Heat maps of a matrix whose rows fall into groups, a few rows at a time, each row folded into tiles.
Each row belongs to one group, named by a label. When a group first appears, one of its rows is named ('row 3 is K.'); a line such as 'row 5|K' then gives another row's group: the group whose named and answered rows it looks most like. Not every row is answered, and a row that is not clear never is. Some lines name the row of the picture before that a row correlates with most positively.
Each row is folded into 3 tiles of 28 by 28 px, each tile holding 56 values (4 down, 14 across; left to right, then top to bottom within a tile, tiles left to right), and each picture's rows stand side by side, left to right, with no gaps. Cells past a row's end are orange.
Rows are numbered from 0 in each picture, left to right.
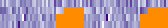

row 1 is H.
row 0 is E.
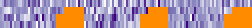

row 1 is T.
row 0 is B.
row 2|E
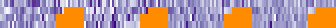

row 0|B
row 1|T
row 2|E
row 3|E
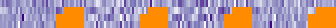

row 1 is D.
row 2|B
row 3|E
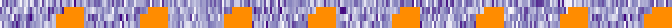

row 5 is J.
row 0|T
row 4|D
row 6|B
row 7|B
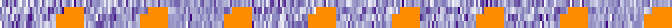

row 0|T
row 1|T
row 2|H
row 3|J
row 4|D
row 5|D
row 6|B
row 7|E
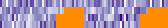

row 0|J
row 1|B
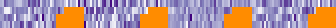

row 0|B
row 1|J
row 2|H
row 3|B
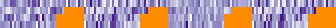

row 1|T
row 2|E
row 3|T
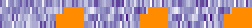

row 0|J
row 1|B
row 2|B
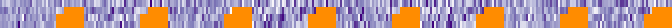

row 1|D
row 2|J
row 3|T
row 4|E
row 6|H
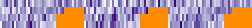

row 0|T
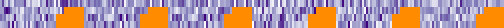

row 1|B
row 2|B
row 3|T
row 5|D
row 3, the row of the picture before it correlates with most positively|1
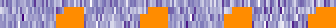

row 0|H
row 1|J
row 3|J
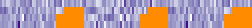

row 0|E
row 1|D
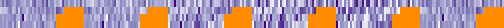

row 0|H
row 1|E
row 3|T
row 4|J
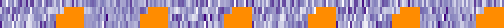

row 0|J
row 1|H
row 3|J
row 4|J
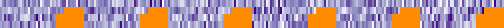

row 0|B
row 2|D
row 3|J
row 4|B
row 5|T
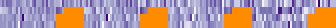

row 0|H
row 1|H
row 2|H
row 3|D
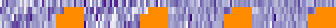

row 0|T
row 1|J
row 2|H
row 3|H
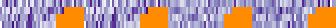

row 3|D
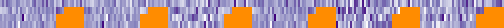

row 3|H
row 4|J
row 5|H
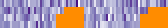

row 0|D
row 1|H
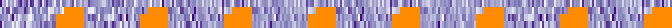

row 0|J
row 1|B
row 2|E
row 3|E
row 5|E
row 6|B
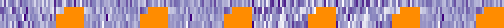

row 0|E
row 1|H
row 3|J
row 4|J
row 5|H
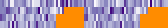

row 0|D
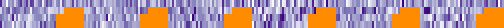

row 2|E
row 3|T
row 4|D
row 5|D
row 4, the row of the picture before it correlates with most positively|1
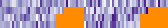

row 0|D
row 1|T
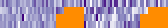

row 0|H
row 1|J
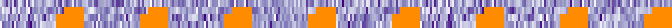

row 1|B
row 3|E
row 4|T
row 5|T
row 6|D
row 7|J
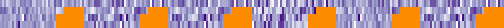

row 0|E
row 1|B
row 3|T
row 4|H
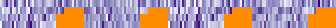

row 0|T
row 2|T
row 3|D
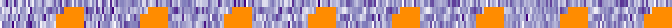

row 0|T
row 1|J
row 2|D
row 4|B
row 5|B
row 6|H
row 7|B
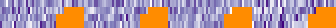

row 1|B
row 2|J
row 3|T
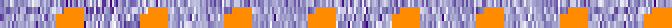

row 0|D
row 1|J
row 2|H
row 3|H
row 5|H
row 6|H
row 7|D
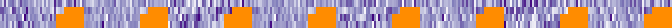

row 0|E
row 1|E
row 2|T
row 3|E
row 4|B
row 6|J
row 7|H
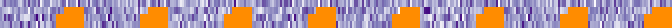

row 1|E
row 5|D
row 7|J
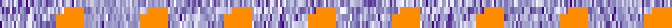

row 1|E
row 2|J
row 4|B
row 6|D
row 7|E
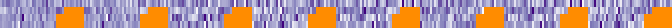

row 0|H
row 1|E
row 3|T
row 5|J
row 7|T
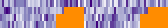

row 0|D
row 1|T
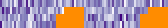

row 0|J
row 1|B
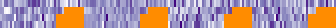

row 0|B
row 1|H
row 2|T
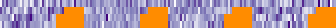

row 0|T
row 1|H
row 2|J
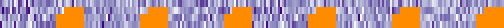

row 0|J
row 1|E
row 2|B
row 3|J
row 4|H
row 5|D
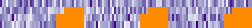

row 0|J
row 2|B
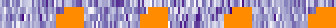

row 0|H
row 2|T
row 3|H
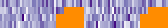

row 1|T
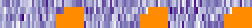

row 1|J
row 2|J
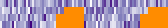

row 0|T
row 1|J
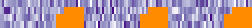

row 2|B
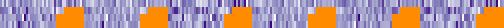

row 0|E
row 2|D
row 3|E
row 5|D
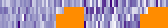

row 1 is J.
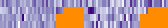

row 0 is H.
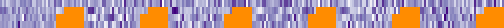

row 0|E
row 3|B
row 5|E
